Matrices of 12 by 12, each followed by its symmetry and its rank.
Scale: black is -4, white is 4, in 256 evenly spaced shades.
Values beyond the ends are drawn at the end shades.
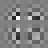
symmetric, rank one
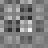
symmetric, rank one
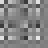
symmetric, rank one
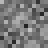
symmetric, full rank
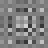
symmetric, rank one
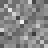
symmetric, full rank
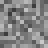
symmetric, full rank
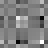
symmetric, rank one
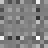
symmetric, rank two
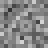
symmetric, full rank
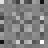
symmetric, rank two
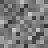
symmetric, full rank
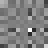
symmetric, rank two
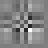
symmetric, rank one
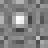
symmetric, rank two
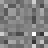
symmetric, rank two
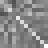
symmetric, full rank
